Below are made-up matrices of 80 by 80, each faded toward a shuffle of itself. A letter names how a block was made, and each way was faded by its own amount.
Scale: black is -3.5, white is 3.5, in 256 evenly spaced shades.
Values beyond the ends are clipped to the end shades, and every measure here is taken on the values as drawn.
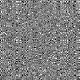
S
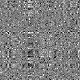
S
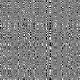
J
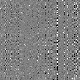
J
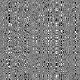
J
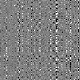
J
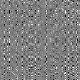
J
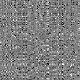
S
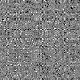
S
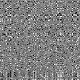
S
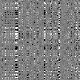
J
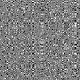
S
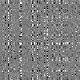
J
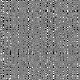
J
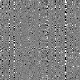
J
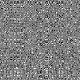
S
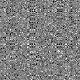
S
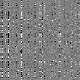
J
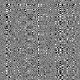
J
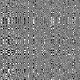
J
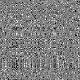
S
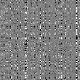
J
